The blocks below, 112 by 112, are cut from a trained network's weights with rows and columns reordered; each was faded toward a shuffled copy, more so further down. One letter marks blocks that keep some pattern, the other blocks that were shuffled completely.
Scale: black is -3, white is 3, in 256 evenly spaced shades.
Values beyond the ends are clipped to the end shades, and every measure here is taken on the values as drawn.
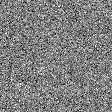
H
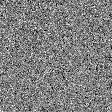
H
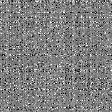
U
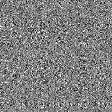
U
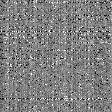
U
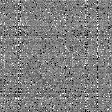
U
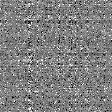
U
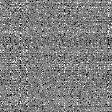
U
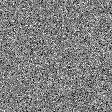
H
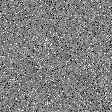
H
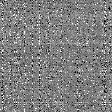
U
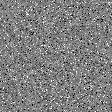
H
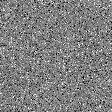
H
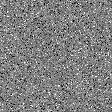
H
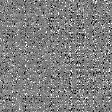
U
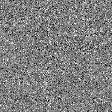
U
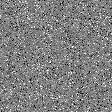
H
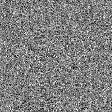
U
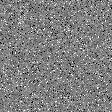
H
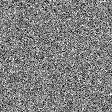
H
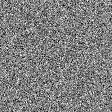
H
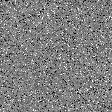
H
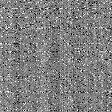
U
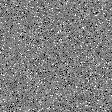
H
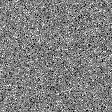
H
